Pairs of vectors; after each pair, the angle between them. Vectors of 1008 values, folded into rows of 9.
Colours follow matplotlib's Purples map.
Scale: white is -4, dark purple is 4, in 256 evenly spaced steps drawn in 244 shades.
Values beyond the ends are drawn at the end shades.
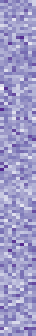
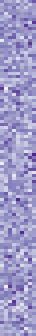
partly opposed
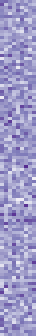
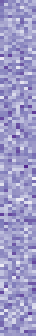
nearly parallel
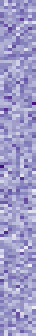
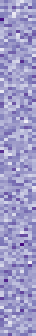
orthogonal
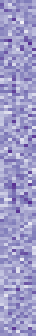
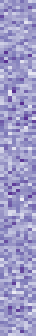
orthogonal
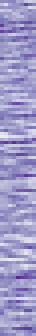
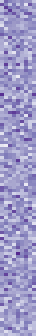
orthogonal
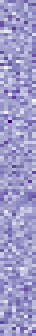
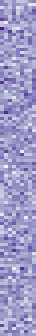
partly opposed
